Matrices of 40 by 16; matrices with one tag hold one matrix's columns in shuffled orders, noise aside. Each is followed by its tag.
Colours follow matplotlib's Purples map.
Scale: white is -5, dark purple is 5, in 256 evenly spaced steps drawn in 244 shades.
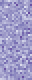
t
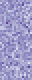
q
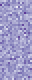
t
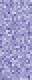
t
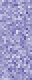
t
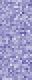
t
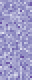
q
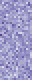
q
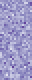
q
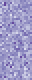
q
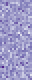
q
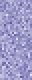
q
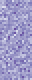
t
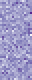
t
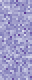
t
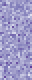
q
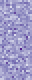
t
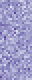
t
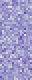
t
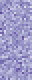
t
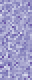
q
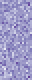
q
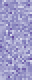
t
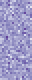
t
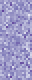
q
